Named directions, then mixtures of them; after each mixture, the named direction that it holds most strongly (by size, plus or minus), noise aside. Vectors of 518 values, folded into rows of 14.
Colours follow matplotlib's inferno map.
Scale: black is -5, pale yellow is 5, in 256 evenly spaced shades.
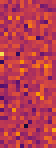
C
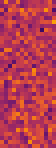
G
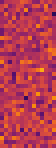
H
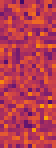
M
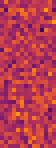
G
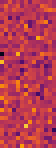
C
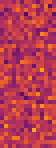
M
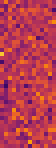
G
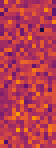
G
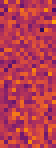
G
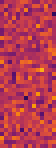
H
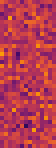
M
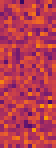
M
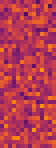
M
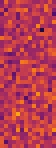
H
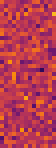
H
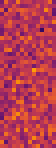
G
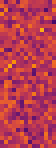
G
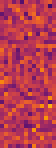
M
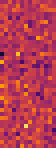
C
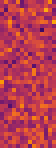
G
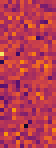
C
